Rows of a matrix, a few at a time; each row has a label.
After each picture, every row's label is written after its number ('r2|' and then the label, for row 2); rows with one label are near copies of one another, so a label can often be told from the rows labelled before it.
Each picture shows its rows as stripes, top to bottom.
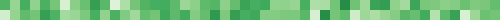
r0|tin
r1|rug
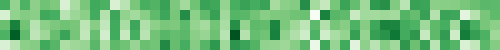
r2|tin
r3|rug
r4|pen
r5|pen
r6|rug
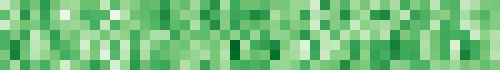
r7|rug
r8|tin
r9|rug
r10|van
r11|pen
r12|pen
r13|tin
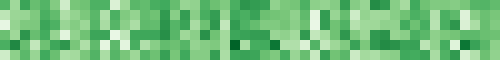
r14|tin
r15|rug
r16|rug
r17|tin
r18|pen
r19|rug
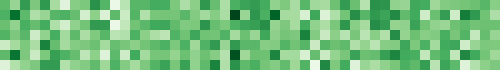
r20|tin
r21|pen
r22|tin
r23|van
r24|rug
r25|pen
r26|rug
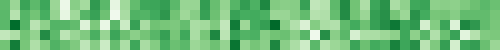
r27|tin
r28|tin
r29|pen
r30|rug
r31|pen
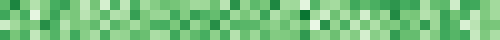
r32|pen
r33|van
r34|rug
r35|van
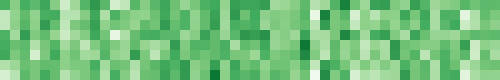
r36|tin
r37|rug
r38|rug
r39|tin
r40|van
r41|van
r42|rug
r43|rug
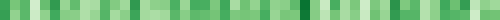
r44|van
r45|van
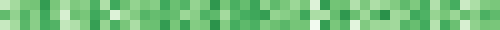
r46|rug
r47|tin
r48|rug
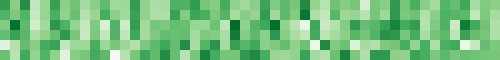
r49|van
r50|van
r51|pen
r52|pen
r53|rug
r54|tin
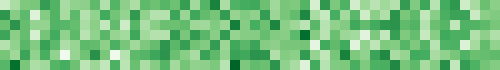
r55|rug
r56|van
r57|pen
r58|van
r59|rug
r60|tin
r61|pen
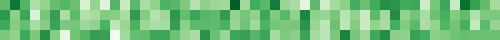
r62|pen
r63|van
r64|van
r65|tin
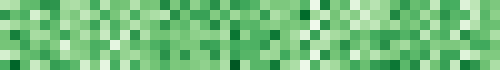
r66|rug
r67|van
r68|rug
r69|pen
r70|tin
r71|rug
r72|pen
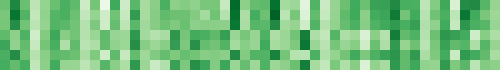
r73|pen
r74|pen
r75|pen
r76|van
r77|van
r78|pen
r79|van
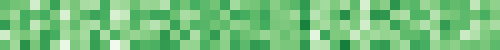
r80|van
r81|tin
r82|van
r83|rug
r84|tin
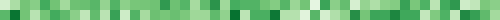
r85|rug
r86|pen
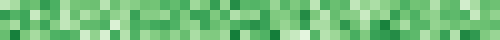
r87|rug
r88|van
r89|tin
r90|pen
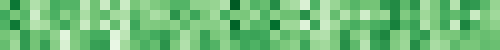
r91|pen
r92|van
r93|pen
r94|tin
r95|tin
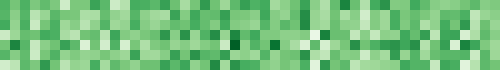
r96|tin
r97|van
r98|van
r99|rug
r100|pen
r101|van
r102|rug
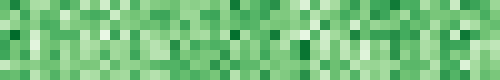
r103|pen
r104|tin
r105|rug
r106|pen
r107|van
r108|van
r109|rug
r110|van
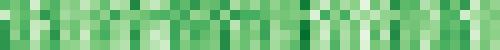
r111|van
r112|rug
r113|van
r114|van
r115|van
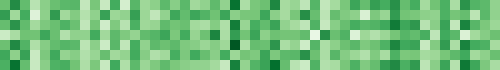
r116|pen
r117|van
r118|pen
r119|rug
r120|pen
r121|van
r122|pen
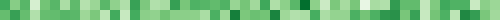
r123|van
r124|pen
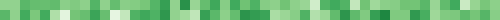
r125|rug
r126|tin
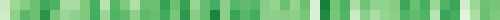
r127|rug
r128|rug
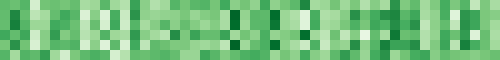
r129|van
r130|pen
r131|pen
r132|van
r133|pen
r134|tin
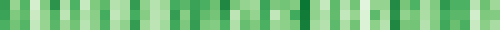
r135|van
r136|van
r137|van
